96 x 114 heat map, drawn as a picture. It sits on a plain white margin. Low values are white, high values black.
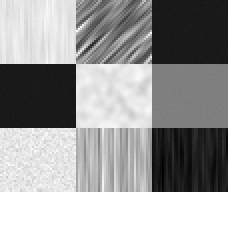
The table splits into 3 rows of 3 panels. Panel 1,1: very low, streaked downward, faint in contrast. Panel 1,2: middling, slanting up to the right, strong in contrast. Panel 1,3: very high, flat. Panel 2,1: very high, flat. Panel 2,2: very low, blotchy, faint in contrast. Panel 2,3: middling, flat. Panel 3,1: very low, fine-grained, faint in contrast. Panel 3,2: low, streaked downward. Panel 3,3: very high, streaked downward, faint in contrast.
